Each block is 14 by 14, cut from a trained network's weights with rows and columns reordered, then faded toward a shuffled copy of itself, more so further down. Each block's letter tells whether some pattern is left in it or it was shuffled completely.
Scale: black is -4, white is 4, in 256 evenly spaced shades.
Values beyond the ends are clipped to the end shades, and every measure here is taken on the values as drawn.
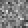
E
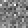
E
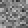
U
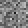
U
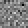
E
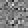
U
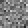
E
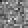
E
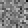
E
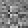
U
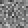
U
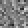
U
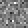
E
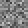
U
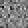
U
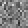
U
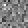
U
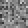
E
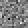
E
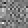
U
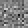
U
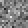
E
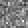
E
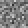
E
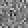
E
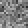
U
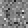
E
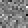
E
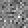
E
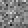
E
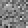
U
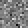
E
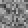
U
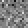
E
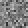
U
